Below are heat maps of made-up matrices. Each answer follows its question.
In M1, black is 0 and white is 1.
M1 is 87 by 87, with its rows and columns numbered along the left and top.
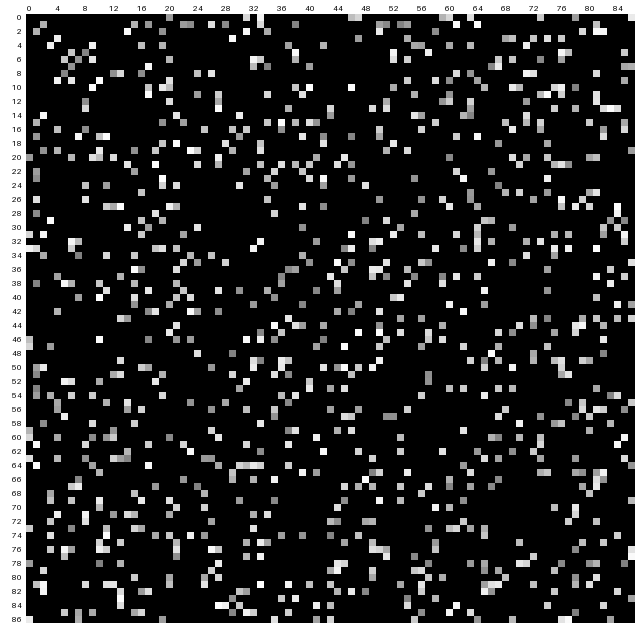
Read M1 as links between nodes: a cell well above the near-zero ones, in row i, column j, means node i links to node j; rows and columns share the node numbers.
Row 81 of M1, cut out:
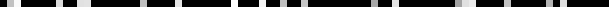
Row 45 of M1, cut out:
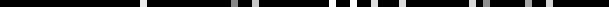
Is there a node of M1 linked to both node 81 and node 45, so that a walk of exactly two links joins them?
yes
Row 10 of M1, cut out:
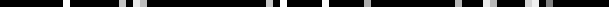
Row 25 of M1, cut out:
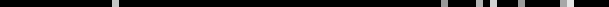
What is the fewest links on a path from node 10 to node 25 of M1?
2
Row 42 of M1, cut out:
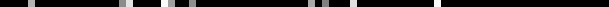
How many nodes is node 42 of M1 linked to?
10
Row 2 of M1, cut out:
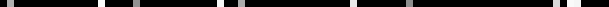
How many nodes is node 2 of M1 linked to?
10
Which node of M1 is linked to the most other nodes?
node 81
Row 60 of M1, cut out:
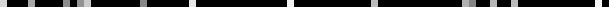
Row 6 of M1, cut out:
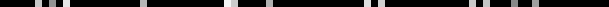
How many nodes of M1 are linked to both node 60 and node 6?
4
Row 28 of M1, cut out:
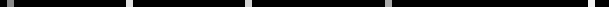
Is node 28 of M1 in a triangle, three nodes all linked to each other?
no
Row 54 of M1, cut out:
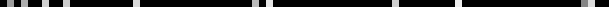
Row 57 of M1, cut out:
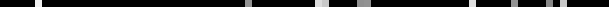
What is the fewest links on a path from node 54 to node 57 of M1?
3
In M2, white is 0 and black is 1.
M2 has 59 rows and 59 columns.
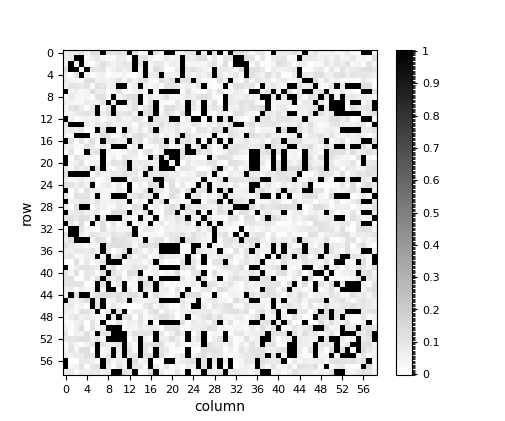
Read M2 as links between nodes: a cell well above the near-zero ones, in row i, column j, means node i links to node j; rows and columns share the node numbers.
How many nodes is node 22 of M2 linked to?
8
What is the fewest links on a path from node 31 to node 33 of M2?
6
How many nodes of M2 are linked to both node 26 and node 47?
6
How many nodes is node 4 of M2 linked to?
7
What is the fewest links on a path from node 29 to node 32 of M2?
5
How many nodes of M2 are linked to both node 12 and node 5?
4
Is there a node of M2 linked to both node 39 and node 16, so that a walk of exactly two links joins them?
yes
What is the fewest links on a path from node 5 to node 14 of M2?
5
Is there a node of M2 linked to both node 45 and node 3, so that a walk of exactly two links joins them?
no
